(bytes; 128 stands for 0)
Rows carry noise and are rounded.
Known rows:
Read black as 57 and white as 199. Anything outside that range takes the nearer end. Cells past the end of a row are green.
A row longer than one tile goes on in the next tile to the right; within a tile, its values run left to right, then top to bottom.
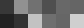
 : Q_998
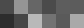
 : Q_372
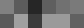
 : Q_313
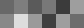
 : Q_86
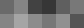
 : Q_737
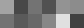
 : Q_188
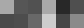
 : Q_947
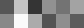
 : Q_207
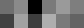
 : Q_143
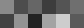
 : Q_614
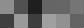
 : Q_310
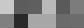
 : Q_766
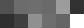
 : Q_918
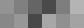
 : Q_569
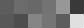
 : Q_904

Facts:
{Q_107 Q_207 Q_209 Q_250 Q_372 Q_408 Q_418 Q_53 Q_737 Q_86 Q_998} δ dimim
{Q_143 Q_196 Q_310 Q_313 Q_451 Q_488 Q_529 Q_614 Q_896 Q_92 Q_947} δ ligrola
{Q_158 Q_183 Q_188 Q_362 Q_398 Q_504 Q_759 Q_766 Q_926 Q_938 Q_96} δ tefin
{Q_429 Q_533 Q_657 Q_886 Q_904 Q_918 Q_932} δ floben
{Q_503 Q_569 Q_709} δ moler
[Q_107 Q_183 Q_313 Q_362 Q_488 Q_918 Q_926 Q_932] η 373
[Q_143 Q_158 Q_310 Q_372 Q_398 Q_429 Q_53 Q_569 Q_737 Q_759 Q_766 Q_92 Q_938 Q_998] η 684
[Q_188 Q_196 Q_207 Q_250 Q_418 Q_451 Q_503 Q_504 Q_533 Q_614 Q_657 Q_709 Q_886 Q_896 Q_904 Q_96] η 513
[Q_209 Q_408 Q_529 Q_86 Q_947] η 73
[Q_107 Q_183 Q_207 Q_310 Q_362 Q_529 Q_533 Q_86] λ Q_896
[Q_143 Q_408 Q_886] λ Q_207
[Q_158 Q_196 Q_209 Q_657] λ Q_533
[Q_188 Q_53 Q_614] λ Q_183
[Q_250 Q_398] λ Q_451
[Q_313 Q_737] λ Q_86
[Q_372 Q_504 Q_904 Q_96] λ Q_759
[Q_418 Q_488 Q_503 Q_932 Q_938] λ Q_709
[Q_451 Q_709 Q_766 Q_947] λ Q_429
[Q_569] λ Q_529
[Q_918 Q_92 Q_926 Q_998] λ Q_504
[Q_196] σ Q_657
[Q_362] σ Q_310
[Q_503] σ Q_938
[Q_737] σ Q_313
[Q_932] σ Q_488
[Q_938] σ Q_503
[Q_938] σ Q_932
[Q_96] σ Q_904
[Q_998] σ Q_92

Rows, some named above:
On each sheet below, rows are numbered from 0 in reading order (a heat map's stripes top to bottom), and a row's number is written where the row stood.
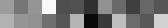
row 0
Q_429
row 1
Q_998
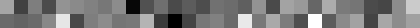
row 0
Q_188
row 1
Q_53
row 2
Q_92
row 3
Q_183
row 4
Q_569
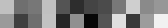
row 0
Q_932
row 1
Q_504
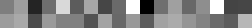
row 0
Q_886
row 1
Q_451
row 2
Q_429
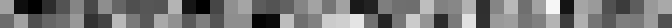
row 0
Q_196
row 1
Q_372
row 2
Q_158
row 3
Q_926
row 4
Q_533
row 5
Q_503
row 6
Q_709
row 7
Q_362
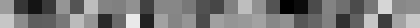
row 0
Q_657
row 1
Q_503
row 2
Q_569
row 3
Q_209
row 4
Q_759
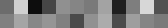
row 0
Q_408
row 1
Q_886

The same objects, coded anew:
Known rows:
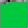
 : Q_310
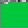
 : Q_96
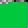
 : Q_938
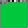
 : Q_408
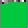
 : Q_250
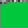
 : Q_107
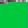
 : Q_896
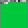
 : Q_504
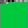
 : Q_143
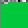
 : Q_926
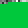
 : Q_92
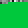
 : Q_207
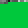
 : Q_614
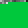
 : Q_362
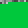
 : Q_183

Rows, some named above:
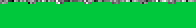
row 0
Q_886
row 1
Q_86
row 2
Q_657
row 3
Q_533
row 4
Q_372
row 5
Q_92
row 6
Q_372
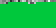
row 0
Q_904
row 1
Q_709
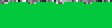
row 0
Q_926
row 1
Q_188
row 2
Q_709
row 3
Q_188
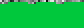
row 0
Q_533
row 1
Q_918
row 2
Q_429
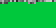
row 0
Q_53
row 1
Q_451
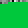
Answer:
Q_207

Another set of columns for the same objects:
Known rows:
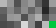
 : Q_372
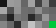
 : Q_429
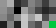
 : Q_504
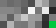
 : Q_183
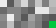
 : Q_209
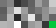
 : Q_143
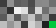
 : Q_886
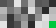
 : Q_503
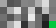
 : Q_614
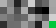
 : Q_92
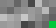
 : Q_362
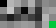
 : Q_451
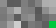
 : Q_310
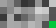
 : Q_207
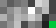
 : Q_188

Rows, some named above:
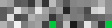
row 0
Q_408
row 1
Q_533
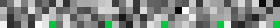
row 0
Q_503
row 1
Q_196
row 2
Q_709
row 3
Q_569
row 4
Q_932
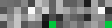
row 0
Q_188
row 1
Q_86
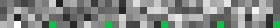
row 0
Q_143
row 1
Q_429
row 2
Q_657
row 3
Q_158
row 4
Q_53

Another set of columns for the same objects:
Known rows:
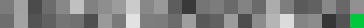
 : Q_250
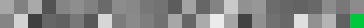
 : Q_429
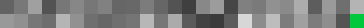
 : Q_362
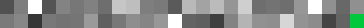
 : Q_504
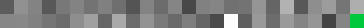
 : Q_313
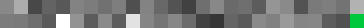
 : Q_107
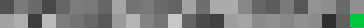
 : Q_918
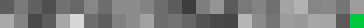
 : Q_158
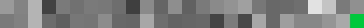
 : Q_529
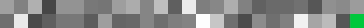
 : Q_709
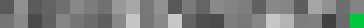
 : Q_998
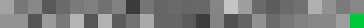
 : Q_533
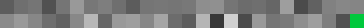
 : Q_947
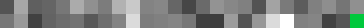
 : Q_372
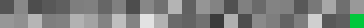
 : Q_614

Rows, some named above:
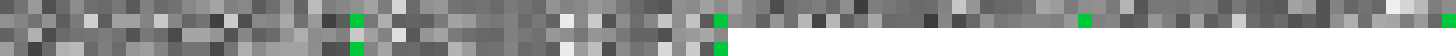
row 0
Q_92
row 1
Q_451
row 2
Q_533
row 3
Q_183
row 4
Q_188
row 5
Q_451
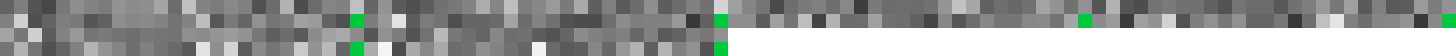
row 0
Q_503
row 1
Q_569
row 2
Q_533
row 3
Q_657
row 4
Q_451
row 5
Q_932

